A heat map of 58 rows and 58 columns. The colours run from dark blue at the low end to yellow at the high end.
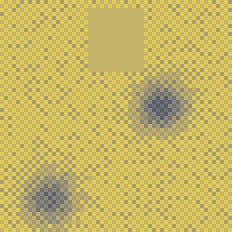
No overall slope runs across the table. An odd patch, calmer than its surroundings, sits in the top middle. On average the colour sits 80% of the way up the scale. Two dips sink into the field. The top middle is the calmest part.
